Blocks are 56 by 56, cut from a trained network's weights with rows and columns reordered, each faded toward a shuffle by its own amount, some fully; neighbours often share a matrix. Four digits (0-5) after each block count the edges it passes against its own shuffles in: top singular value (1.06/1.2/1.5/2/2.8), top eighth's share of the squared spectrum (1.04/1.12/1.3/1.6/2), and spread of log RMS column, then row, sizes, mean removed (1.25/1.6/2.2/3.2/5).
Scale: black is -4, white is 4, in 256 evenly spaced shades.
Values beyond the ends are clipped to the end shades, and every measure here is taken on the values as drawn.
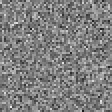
2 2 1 0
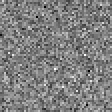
0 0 0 0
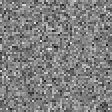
2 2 0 0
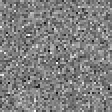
0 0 0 0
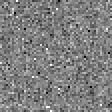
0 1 0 0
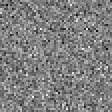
1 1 0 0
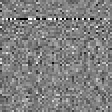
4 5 1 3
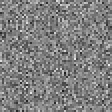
3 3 2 0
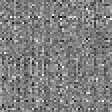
3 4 1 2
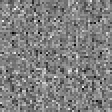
2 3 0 2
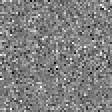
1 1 0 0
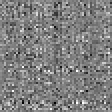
3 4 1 3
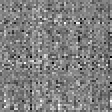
3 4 1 3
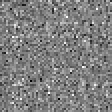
1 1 0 1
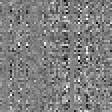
3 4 4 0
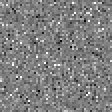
0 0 0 0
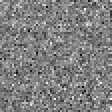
1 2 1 0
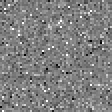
0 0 0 0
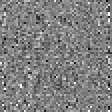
3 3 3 1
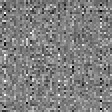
3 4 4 1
